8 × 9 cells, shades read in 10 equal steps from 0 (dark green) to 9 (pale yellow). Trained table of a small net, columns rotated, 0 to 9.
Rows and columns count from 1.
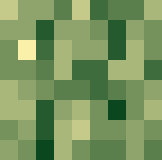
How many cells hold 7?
3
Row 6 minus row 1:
-1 1 -4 2 -1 2 -3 1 0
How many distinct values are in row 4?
4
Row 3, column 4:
6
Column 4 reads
3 5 6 6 3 5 6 6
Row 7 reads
4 5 1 6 7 4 4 5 4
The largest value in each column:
7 9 5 6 7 5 6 6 6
